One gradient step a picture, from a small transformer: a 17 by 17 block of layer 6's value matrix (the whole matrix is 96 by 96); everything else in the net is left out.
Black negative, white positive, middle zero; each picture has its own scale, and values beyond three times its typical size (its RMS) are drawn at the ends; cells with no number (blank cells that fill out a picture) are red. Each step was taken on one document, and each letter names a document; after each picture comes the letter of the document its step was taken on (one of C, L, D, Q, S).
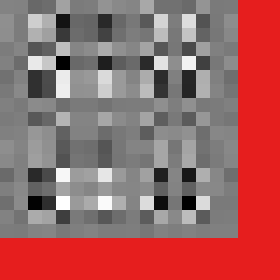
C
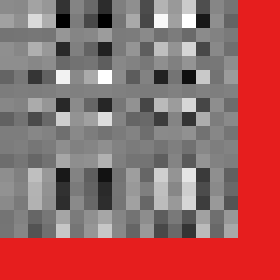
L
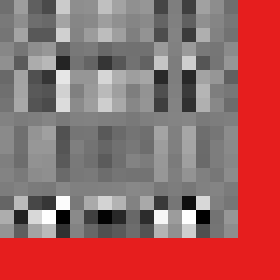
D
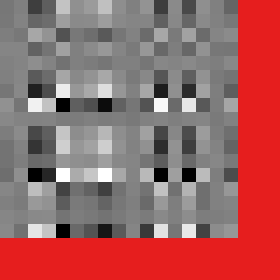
C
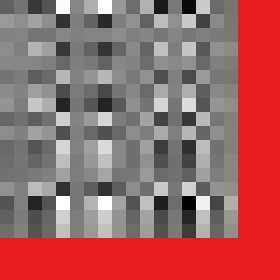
L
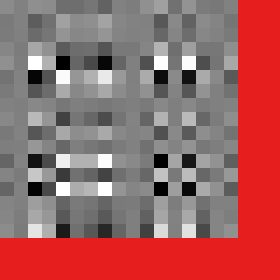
C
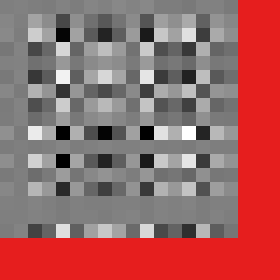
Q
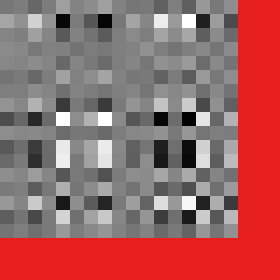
L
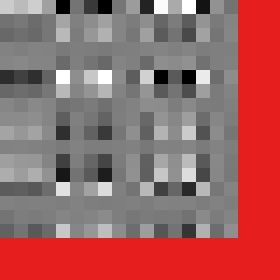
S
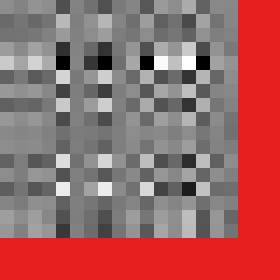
S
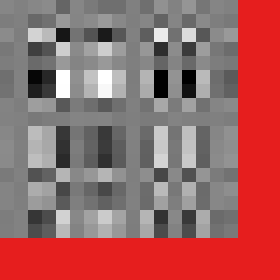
C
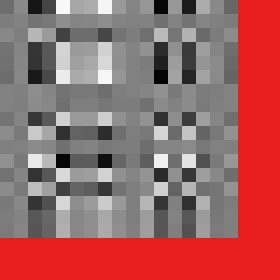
C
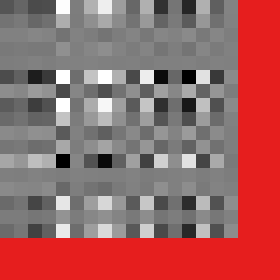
Q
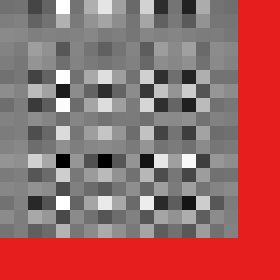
Q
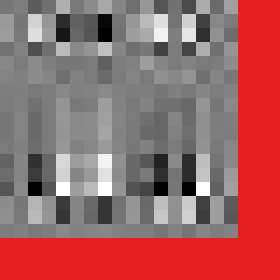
L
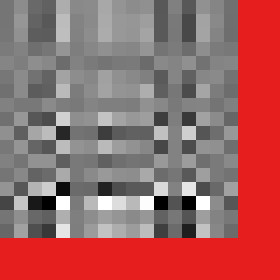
D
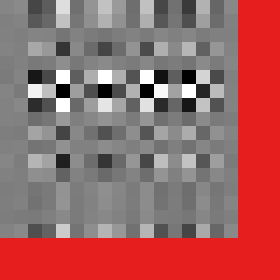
Q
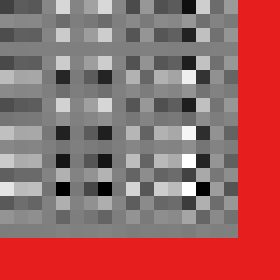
S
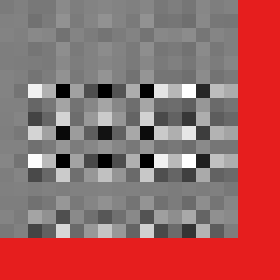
Q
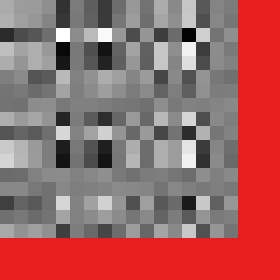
S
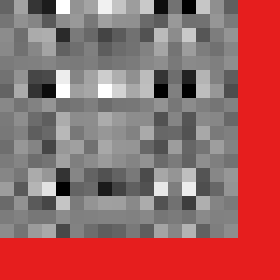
D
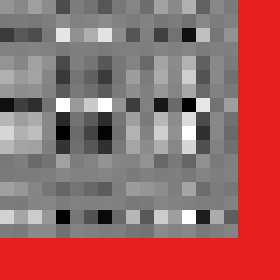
S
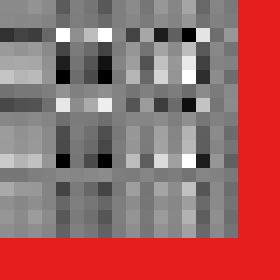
S
